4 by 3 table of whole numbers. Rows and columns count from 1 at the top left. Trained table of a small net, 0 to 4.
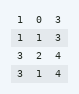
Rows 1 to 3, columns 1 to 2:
1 0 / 1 1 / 3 2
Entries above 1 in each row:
1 1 3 2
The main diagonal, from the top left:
1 1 4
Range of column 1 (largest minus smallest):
2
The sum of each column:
8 4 14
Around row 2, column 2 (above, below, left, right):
0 2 1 3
